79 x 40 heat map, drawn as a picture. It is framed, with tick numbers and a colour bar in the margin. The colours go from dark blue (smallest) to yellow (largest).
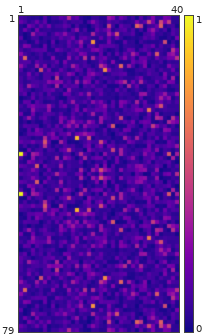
Grain: fine. Mirror symmetry: top to bottom. Slope: none. Odd rows or columns: none. Average level on the scale: 10%.
